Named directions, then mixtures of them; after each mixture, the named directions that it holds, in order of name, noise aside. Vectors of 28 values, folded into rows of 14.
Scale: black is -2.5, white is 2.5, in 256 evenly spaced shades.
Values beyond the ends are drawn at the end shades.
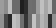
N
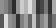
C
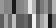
C, N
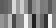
C, N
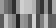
C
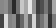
C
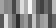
C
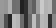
N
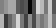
C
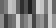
C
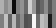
C, N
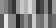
C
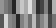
C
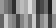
C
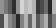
C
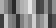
C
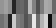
C, N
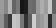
N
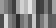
C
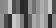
N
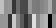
C, N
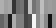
C, N
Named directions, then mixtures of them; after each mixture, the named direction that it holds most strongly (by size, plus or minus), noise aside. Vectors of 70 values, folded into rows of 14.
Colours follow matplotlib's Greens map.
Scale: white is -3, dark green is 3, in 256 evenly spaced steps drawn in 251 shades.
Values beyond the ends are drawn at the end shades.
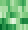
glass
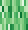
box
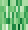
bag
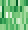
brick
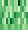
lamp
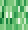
lamp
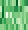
brick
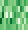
lamp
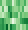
glass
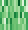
lamp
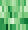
glass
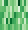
lamp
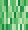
bag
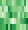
glass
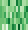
bag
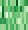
brick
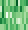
brick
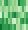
glass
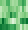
glass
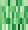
bag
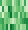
box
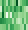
brick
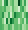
lamp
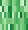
box
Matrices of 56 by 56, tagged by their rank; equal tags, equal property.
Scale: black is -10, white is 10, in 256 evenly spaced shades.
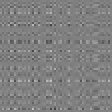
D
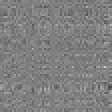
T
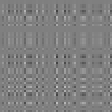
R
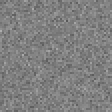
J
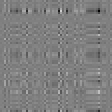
D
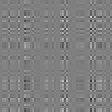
R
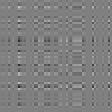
R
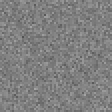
J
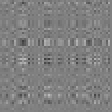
D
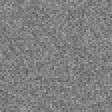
J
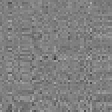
T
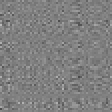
T
